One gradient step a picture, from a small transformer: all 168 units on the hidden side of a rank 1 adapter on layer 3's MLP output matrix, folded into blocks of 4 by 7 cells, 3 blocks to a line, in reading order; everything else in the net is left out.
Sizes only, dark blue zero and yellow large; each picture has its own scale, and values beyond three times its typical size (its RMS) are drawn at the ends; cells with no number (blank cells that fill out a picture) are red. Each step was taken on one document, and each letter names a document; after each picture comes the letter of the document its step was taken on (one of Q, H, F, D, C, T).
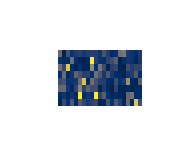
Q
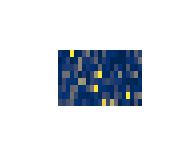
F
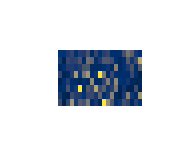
F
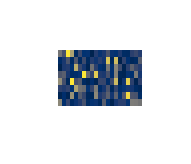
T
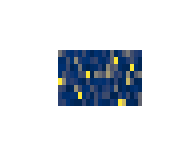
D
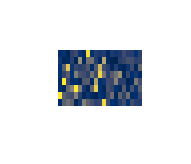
F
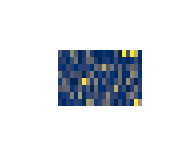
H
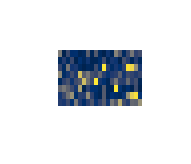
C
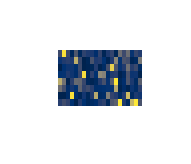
T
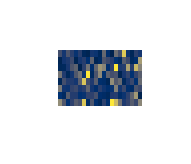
C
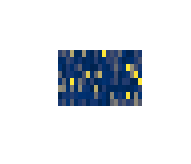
T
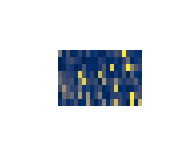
C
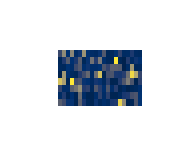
D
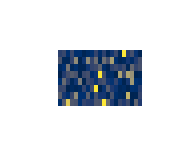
F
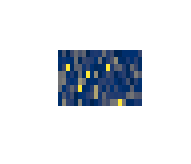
D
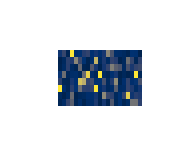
T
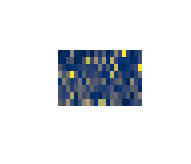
F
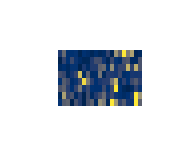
C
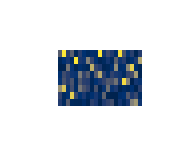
T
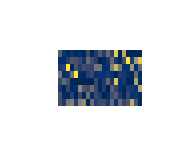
F
